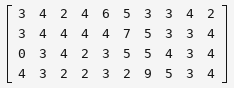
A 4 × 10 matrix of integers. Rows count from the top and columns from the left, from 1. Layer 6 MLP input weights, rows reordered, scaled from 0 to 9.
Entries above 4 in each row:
2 2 2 2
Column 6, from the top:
5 7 5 2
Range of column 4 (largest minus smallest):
2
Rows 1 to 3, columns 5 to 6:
6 5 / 4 7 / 3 5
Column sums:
10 14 12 12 16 19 22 15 13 14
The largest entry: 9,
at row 4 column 7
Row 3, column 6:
5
